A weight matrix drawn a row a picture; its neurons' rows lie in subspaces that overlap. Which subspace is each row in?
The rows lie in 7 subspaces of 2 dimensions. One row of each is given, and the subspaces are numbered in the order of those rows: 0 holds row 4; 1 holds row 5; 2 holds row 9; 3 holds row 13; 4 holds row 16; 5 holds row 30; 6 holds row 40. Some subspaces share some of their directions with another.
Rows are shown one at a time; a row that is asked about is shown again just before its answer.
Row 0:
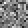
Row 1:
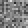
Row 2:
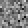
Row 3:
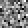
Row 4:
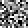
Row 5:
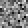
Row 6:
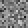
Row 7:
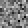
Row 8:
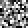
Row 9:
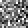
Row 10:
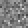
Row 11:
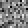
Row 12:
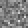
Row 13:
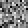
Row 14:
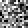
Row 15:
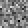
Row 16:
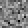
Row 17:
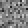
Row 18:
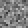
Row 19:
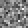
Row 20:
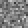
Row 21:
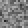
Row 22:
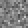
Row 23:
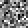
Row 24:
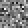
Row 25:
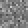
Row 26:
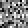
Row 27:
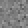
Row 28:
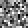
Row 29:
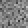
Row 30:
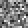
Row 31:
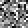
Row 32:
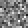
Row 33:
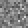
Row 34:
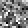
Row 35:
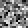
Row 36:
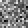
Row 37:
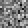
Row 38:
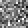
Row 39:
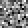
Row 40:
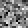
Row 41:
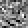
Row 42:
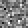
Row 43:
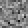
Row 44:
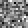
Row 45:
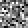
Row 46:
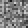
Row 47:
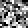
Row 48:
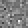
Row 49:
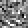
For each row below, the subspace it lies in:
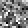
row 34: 6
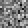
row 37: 5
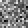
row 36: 2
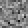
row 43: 4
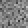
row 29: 2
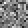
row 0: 1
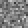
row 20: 5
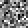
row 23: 1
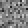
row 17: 3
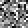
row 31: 1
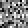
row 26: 3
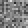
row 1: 5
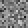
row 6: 0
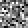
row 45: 4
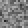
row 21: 2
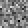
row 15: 3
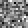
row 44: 5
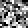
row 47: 6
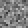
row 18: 6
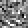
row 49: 4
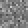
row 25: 3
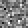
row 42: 0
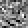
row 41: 4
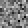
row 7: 1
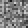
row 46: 5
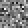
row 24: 4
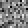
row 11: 3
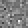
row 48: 0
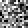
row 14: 2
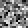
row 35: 6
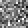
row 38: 2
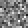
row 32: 1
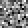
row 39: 0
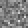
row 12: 4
